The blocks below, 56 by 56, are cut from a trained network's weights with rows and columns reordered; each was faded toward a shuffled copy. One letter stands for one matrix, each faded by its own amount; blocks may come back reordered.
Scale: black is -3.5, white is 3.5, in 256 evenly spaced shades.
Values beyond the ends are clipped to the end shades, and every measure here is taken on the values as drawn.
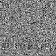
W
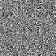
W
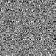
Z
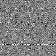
Z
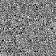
Z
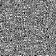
W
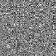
W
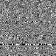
Z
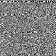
Z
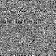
Z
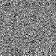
W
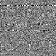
Z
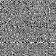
Z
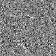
W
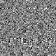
Z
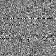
Z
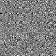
Z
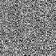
W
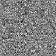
W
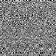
Z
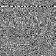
Z
